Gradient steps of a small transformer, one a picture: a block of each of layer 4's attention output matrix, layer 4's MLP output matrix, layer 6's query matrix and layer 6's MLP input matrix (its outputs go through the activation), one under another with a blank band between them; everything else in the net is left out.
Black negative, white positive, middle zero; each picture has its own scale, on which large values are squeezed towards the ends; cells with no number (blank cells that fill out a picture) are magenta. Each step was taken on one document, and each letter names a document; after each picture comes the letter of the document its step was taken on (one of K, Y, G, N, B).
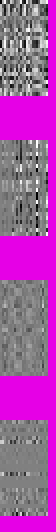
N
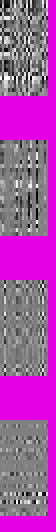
N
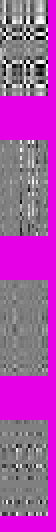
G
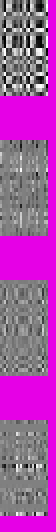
G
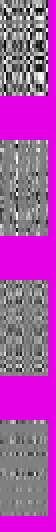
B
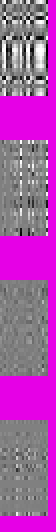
G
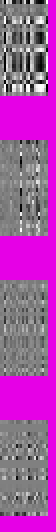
G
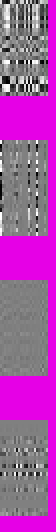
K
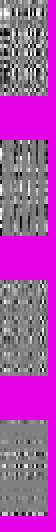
K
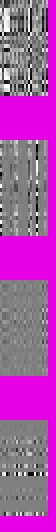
K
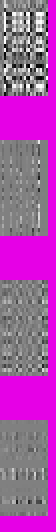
B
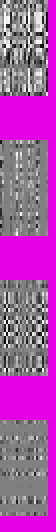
B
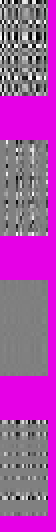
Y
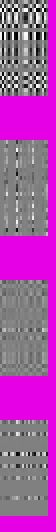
Y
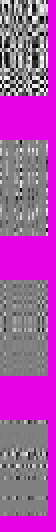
Y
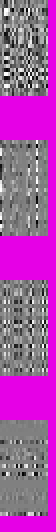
K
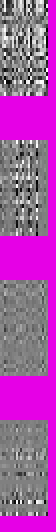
N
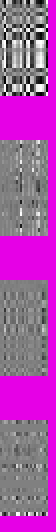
G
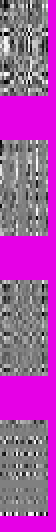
K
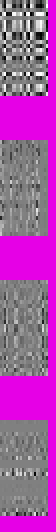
B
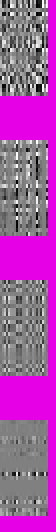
N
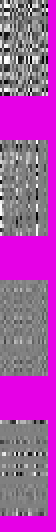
K
